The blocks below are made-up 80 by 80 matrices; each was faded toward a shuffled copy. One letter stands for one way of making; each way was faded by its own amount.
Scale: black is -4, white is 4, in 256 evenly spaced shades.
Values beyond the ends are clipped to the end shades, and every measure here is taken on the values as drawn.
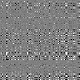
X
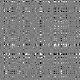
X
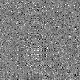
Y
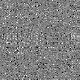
Y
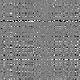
X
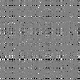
X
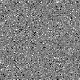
Y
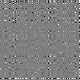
X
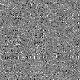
Y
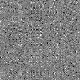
Y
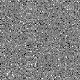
Y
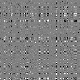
X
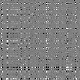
X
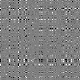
X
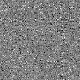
Y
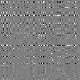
X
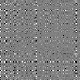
X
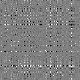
X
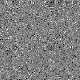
Y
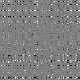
X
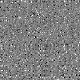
Y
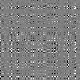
X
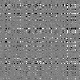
X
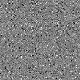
Y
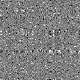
Y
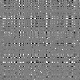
X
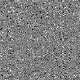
Y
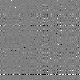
X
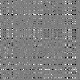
X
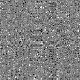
Y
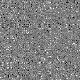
Y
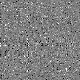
Y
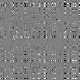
X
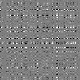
X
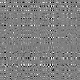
X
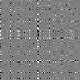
X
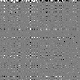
X
